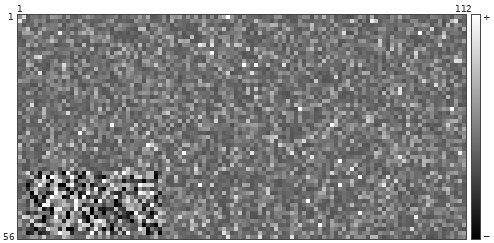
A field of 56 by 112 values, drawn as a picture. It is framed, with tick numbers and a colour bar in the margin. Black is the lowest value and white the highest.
Roughest part: bottom left. Odd patch: rougher, in the bottom left. Grain: fine. Mirror symmetry: none. Slope: none. Stripes: none.
